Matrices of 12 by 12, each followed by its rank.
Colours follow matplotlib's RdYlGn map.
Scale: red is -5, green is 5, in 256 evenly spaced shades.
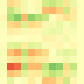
two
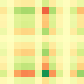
one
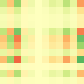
one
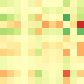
two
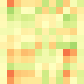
two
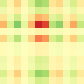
one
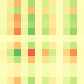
one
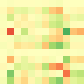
two
